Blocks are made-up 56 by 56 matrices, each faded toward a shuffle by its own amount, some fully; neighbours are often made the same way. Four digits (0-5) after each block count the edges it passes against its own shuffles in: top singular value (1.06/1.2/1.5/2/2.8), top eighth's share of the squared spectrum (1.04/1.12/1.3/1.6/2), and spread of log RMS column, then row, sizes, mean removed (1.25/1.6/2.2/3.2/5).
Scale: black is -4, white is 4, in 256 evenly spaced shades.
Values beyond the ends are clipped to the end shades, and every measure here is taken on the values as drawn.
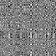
4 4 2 3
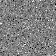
2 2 0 1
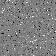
0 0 0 0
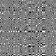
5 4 3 3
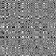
5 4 3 3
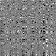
4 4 2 2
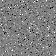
0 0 0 0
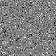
3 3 1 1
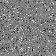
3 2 0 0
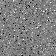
0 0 0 0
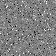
0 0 0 0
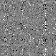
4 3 2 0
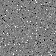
1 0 0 0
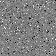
0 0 0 0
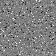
1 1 0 0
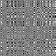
5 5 4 3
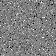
1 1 0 0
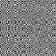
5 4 3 3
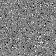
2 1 0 1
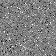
0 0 0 0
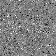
1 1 0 1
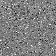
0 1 0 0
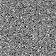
1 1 0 1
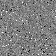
1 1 0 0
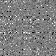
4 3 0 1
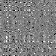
4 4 2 2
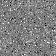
0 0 0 1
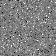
0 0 0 0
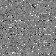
3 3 0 2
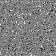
0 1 0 0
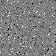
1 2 0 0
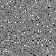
3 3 0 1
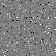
2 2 0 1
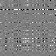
4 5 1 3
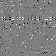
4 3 0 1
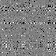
4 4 1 2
